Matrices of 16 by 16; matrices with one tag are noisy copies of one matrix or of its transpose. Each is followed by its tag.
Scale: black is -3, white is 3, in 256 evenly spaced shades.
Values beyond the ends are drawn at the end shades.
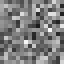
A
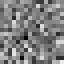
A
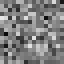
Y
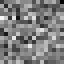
Y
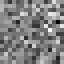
A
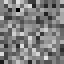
Y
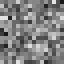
Y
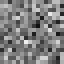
A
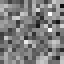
A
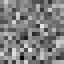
A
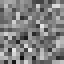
A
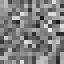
A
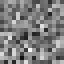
A
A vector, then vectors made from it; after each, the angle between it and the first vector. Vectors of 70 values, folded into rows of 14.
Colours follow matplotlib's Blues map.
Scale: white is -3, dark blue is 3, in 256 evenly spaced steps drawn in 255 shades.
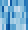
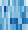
partly opposed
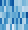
orthogonal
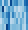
nearly parallel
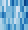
partly aligned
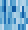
orthogonal
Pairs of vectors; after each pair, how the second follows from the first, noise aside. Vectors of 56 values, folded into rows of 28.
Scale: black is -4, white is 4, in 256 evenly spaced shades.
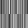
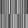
copied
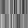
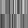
negated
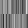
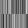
copied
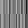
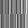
negated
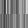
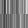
copied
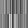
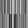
negated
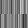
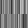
copied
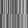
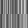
copied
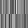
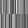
copied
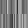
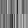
copied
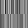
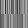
copied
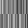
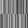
copied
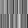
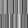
copied
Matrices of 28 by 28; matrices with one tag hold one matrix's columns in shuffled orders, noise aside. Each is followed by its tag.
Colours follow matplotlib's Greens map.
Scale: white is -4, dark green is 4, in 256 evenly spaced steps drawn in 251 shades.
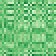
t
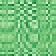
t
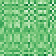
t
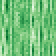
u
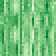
u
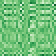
t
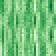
u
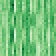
u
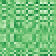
t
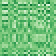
t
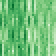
u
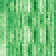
u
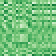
t
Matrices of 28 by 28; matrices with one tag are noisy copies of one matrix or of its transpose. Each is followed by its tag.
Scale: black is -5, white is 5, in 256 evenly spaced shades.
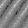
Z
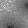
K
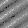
Z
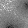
K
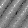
Z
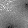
K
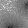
K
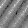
Z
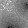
K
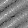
Z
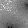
K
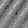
Z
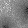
K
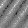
Z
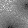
K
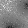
K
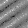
Z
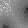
K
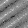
Z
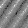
Z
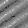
Z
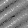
Z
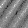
Z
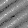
Z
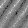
Z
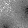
K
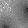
K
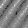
Z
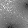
K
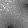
K
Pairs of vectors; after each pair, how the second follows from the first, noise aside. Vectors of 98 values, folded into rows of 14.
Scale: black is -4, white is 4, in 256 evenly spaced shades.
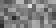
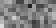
negated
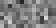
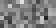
negated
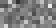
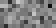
negated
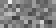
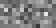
shuffled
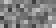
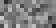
negated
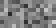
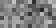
shuffled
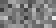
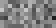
negated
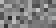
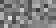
negated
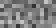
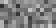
wrapped around
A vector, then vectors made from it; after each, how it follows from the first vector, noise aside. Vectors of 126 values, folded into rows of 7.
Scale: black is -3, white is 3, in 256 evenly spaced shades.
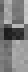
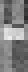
negated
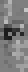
partly zeroed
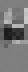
partly zeroed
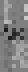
partly zeroed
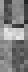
negated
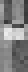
negated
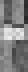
negated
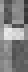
negated
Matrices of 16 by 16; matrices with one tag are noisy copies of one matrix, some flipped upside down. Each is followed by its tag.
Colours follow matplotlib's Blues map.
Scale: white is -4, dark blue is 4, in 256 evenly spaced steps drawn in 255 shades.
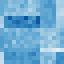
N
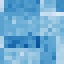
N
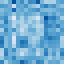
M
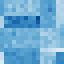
N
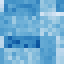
N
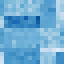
N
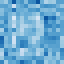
M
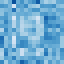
M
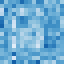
M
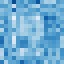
M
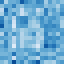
M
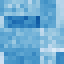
N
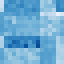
N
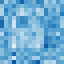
M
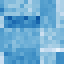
N
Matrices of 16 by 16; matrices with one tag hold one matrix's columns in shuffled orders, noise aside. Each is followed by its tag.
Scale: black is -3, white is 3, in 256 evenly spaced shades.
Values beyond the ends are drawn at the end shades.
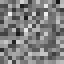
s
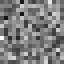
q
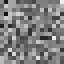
q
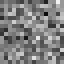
q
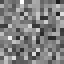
q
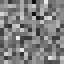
q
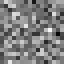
s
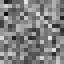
q
